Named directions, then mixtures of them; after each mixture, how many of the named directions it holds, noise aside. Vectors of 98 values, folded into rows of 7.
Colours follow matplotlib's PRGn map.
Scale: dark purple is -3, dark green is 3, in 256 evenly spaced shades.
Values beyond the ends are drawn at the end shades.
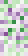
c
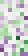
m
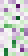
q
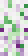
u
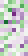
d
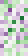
one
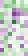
two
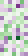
two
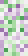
three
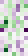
three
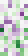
one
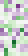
two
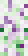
one
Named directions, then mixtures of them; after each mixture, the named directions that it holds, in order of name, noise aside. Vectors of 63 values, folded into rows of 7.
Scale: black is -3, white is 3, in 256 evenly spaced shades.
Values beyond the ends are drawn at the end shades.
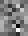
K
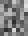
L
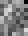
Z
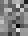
K, Z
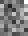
K, L, Z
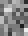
Z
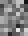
K, L, Z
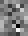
K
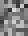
K, L, Z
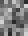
K, L, Z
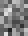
L, Z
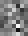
K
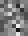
K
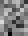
K, L, Z
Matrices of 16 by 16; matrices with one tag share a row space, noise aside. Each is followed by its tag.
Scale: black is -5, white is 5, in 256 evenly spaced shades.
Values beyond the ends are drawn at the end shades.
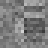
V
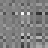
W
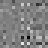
W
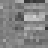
V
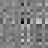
W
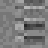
V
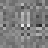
W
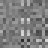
W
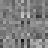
W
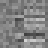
V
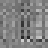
W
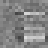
V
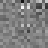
W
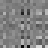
W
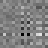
W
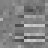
V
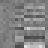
V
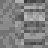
V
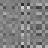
W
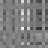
W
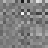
W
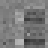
V
